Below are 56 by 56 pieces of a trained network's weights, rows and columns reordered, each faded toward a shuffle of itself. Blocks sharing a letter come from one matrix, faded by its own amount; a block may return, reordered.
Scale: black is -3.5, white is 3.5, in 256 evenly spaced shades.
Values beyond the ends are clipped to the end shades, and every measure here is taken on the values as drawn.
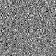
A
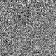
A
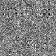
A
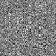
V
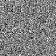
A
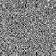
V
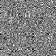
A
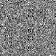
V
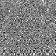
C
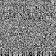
C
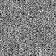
A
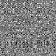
C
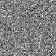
A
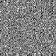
V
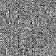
V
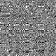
C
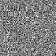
V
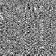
V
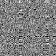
C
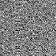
A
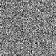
A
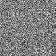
V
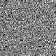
A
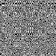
C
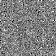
A
